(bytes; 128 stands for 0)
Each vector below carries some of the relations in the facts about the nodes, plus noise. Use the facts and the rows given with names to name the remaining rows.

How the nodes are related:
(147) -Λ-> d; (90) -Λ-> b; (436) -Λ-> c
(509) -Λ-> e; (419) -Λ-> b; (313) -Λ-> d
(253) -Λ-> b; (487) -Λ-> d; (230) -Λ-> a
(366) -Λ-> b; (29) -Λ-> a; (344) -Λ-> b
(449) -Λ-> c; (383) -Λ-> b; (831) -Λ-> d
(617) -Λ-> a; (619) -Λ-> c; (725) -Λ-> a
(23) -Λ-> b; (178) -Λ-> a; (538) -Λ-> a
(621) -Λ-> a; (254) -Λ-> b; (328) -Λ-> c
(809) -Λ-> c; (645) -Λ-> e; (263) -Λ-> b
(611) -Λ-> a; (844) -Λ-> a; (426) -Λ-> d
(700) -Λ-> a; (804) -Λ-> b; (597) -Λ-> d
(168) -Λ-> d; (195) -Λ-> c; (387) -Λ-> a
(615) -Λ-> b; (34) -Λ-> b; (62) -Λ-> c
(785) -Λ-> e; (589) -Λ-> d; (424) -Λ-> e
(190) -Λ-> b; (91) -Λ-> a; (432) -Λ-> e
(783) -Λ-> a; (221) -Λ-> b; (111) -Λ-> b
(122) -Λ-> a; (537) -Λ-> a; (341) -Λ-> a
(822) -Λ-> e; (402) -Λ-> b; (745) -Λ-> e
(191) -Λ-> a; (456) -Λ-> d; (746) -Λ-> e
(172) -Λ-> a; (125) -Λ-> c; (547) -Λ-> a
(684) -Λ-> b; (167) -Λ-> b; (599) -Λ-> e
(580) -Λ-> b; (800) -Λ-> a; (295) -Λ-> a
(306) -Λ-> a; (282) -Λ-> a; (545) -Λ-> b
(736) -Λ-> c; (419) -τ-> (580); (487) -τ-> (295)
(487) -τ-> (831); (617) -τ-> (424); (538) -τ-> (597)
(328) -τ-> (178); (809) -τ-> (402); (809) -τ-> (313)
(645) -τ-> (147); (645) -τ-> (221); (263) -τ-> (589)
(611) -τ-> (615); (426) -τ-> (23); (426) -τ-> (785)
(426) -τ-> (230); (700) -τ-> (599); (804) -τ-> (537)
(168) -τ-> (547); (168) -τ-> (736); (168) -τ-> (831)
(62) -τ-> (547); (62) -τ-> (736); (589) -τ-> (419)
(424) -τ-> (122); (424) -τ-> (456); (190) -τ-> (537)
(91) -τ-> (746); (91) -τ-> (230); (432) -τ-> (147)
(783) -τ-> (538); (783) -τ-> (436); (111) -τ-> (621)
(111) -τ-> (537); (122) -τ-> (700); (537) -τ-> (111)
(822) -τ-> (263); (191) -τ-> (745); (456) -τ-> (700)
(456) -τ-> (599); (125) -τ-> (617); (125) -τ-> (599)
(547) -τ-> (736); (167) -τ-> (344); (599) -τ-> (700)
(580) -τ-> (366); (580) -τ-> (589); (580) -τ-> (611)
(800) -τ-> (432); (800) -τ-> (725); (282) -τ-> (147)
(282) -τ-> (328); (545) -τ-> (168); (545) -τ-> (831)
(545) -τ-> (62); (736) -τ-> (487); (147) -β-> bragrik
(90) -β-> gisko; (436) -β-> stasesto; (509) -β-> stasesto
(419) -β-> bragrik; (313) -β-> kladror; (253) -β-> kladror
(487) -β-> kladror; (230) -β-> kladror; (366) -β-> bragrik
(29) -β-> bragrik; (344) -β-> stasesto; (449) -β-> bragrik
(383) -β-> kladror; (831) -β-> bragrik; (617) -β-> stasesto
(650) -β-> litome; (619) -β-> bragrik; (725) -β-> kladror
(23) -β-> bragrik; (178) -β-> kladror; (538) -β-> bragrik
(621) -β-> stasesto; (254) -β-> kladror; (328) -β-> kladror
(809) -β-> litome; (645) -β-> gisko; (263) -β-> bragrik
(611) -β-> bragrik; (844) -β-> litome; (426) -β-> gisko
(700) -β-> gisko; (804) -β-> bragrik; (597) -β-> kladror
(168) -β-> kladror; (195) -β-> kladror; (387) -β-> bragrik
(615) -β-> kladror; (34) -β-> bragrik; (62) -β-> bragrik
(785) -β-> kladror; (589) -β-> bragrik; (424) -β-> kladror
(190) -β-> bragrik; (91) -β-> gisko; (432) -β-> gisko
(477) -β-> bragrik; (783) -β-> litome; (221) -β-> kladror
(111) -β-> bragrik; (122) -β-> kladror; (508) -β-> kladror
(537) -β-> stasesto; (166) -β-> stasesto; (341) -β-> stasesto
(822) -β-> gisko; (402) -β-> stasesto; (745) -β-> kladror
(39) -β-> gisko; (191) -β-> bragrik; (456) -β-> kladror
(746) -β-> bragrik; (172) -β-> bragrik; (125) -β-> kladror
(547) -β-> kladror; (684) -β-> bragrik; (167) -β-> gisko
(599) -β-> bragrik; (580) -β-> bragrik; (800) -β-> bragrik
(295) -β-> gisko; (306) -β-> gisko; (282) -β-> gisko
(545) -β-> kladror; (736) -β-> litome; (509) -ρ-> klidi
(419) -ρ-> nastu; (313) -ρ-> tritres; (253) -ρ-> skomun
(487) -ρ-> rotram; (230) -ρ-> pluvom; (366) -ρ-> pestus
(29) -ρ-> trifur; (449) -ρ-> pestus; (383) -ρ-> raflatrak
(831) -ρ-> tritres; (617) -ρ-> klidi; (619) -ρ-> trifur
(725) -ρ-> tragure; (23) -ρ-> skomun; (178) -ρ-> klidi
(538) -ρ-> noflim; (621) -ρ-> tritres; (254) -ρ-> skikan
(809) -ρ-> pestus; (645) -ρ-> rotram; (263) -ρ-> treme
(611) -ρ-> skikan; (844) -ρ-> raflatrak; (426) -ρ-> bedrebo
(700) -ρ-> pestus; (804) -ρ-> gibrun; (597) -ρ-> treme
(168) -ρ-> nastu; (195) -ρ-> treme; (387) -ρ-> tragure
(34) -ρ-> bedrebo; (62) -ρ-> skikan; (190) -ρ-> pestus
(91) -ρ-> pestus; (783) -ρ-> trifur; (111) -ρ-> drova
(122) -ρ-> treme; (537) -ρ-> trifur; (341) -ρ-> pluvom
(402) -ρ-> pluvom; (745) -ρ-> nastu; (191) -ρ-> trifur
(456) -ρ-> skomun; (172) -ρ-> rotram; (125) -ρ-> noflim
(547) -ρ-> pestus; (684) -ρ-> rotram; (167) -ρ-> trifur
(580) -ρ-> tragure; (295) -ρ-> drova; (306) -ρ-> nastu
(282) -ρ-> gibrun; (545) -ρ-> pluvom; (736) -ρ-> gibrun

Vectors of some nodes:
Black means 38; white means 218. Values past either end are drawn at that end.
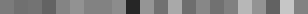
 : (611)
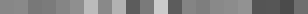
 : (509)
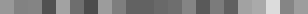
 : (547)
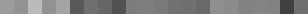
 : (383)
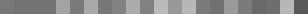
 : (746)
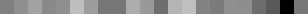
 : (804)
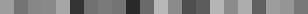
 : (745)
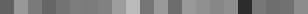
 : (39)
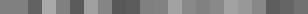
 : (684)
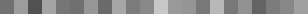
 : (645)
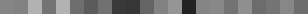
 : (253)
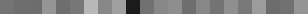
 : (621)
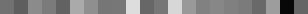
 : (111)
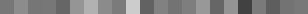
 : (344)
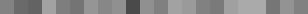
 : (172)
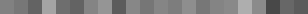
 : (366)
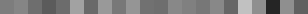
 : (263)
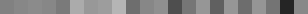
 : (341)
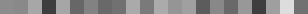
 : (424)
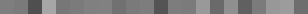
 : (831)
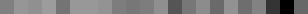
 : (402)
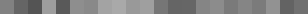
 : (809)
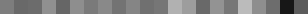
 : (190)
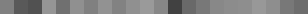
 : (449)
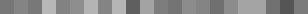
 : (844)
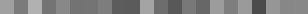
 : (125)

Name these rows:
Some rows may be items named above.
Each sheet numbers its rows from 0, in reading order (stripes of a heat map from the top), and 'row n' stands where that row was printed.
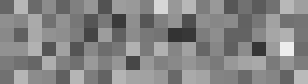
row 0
(432)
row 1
(254)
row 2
(195)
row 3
(424)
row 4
(172)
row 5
(282)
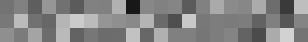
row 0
(306)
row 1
(736)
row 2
(785)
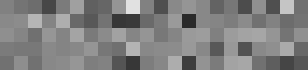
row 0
(589)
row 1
(253)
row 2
(538)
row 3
(477)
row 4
(23)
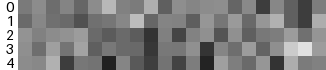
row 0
(344)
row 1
(91)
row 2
(487)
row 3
(725)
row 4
(456)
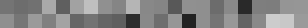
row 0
(436)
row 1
(725)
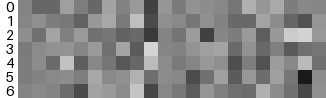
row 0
(172)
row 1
(617)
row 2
(725)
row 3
(34)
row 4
(147)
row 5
(341)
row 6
(617)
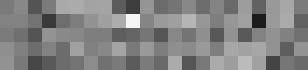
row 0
(62)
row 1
(599)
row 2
(831)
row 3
(538)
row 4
(419)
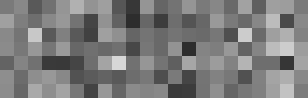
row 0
(62)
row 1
(168)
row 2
(122)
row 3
(725)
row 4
(700)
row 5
(313)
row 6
(195)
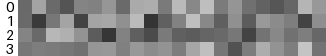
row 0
(822)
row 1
(537)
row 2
(597)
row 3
(800)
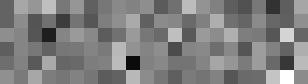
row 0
(426)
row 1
(167)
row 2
(580)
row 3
(295)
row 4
(306)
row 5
(328)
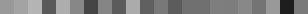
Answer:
(545)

